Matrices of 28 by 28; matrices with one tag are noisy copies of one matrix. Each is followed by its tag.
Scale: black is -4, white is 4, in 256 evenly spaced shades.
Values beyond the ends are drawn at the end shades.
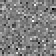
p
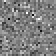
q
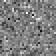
q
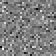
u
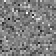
q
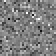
q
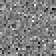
p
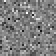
q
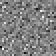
u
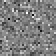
q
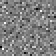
u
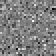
p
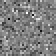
q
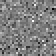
p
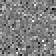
p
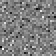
u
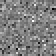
p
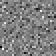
u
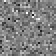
q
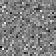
u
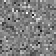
q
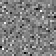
u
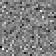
u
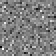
u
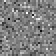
q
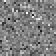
q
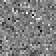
q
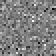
p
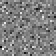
u
